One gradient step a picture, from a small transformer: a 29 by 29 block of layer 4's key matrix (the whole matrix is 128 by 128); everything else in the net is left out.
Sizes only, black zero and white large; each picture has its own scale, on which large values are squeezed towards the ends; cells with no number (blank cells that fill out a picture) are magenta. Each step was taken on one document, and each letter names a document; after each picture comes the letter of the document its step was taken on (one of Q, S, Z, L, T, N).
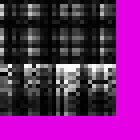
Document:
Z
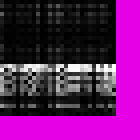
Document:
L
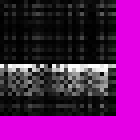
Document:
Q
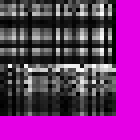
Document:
Z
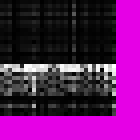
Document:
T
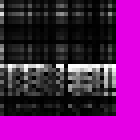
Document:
L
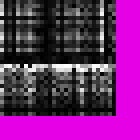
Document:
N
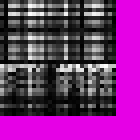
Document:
Q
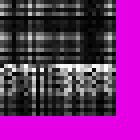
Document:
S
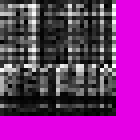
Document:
T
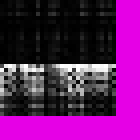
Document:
S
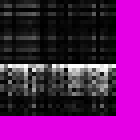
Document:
Q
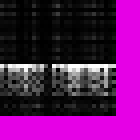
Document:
Q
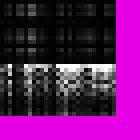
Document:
Z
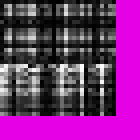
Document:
Z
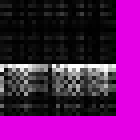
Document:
Q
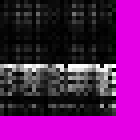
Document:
L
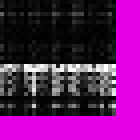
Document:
L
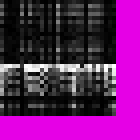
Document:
T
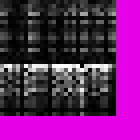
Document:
N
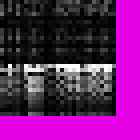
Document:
Z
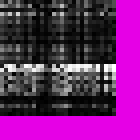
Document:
L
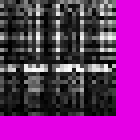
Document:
N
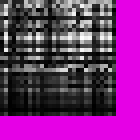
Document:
N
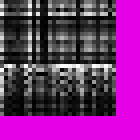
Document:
S
